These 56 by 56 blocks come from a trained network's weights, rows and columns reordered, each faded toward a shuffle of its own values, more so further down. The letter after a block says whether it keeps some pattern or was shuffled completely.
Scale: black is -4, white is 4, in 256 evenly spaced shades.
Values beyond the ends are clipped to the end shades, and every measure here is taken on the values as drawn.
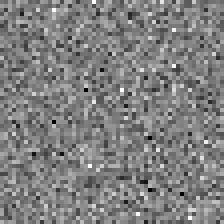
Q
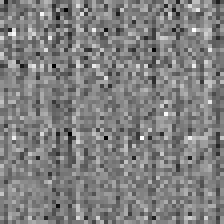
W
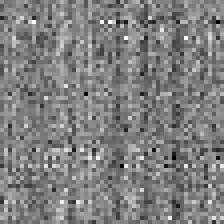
W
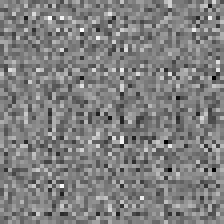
W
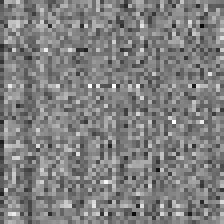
W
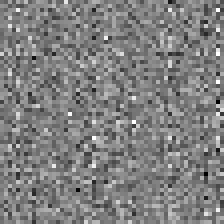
W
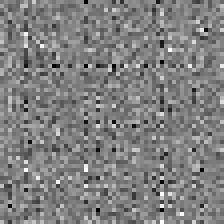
W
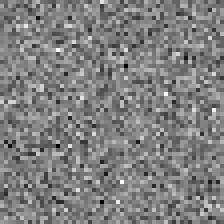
Q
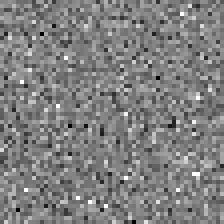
Q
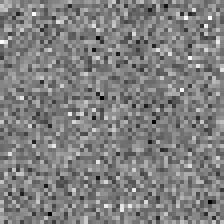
Q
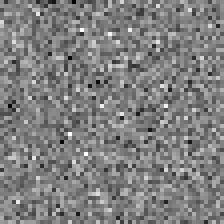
Q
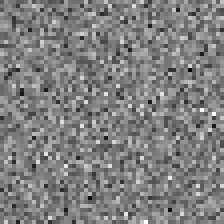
Q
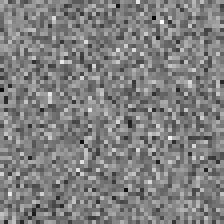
Q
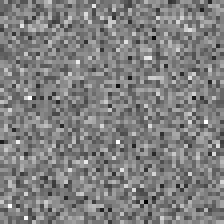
Q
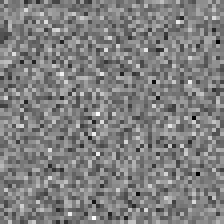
Q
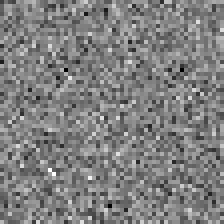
Q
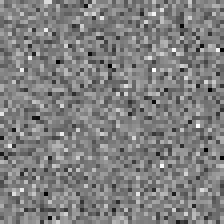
Q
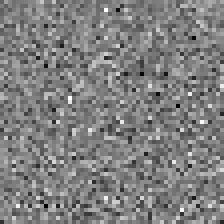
W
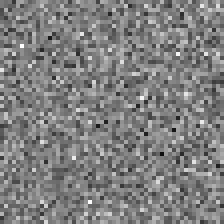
Q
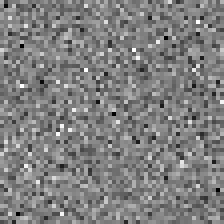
Q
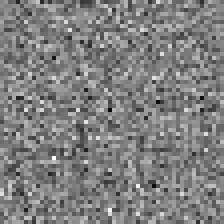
W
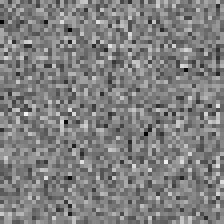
W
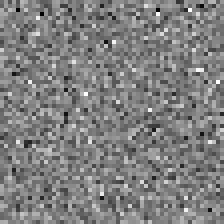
Q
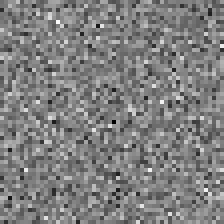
Q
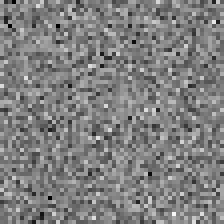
Q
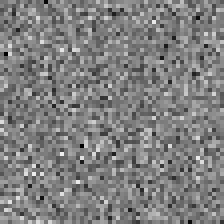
Q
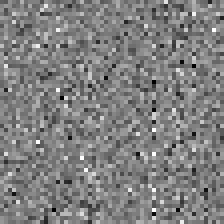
W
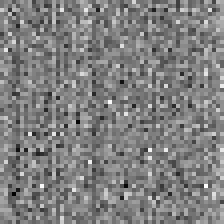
W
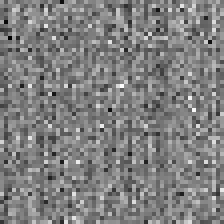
W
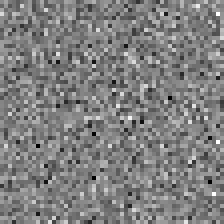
Q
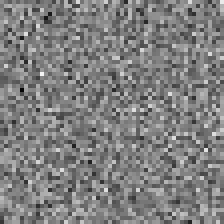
W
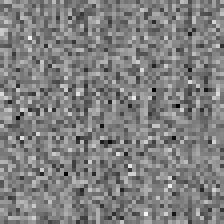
W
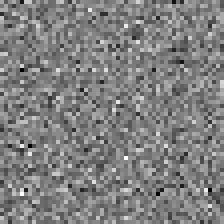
W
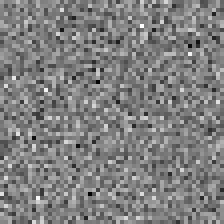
Q
